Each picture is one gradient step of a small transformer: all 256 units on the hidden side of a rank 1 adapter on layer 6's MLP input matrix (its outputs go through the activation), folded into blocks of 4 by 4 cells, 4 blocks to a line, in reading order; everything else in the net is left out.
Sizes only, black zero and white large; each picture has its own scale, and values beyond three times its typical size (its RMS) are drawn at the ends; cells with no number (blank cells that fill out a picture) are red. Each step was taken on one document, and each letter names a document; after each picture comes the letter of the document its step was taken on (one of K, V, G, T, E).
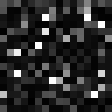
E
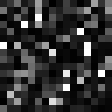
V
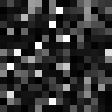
E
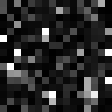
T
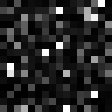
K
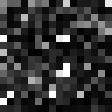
V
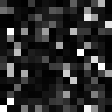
K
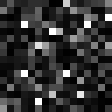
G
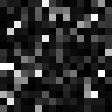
T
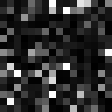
E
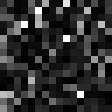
V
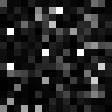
K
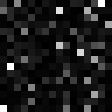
K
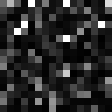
V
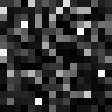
V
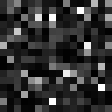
G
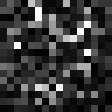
G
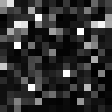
G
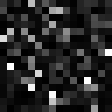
T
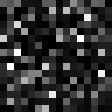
E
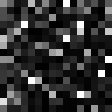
V
